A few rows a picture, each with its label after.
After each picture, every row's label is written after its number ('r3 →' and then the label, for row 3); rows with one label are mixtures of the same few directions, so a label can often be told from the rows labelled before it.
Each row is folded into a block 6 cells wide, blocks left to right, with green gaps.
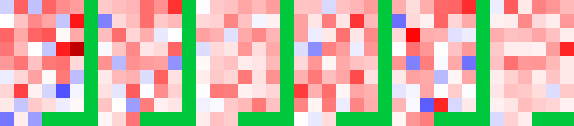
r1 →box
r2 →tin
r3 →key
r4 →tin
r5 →tin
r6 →box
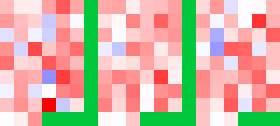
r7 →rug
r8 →tin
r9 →tin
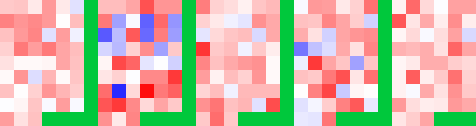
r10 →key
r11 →box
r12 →key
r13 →key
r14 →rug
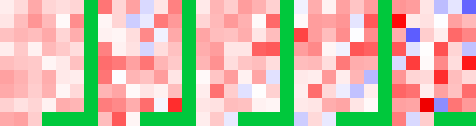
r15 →rug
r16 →key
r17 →box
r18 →box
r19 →tin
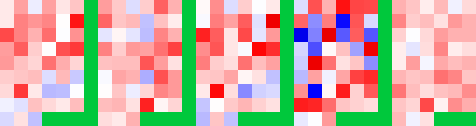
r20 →box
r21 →rug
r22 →box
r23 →box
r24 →tin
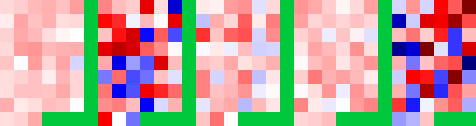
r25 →tin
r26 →key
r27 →rug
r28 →rug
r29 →tin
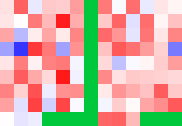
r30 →tin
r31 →box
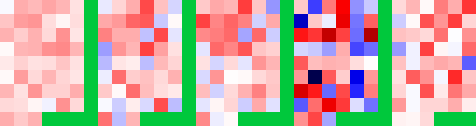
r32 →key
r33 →key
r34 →key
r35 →rug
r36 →tin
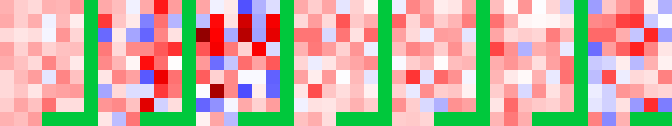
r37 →rug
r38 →rug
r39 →box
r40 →box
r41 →rug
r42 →tin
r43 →key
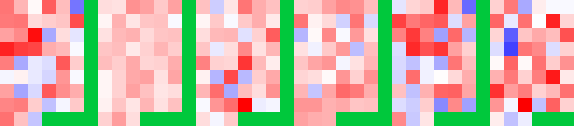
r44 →key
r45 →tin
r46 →rug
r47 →box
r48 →key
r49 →tin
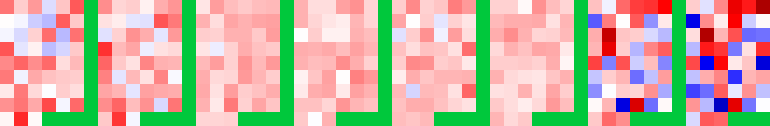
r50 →key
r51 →key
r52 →tin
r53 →rug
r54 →box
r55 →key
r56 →tin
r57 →tin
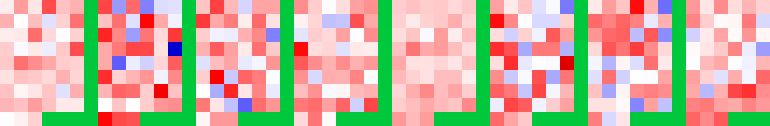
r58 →box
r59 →box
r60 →rug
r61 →key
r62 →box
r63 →tin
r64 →key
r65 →box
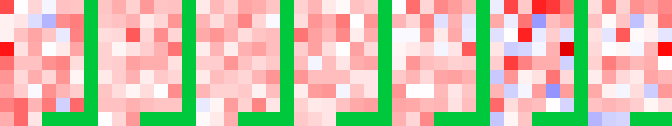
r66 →key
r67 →box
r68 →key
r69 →box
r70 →box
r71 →box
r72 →box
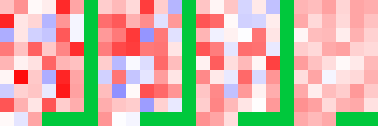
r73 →rug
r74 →key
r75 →tin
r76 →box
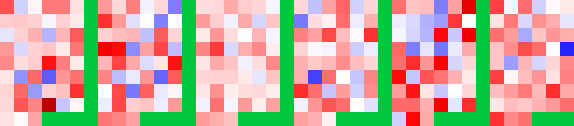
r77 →rug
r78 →tin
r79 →tin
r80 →rug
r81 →key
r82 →box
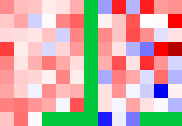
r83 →key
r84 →box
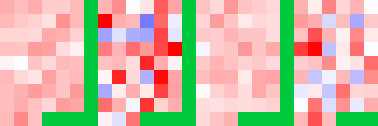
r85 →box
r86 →rug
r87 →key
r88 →tin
